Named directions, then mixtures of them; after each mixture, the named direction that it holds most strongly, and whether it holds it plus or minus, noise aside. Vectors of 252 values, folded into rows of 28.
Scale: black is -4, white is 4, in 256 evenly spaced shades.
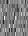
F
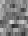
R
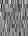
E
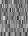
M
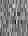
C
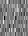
F, minus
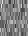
E, minus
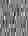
F, plus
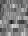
R, minus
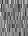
E, plus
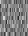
M, plus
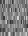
M, minus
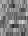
R, plus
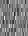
F, plus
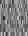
M, minus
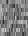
F, plus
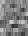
R, plus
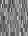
M, minus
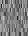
M, plus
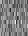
C, minus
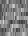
R, minus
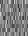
E, plus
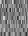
M, plus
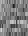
R, plus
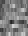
R, minus
